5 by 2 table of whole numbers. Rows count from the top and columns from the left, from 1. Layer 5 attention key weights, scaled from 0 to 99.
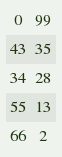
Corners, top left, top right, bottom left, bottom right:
0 99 66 2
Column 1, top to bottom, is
0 43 34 55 66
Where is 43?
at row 2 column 1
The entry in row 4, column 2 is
13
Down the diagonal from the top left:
0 35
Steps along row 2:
down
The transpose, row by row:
0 43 34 55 66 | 99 35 28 13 2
